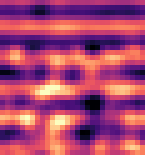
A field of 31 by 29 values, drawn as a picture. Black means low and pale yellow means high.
There are no lone odd cells. A horizontal seam about 30% of the way down splits the table, and the top part is calmer. Horizontal stripes repeat 5 times down the table.
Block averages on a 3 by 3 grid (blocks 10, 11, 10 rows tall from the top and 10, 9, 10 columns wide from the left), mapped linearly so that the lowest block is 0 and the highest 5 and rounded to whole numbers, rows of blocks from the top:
010
354
533
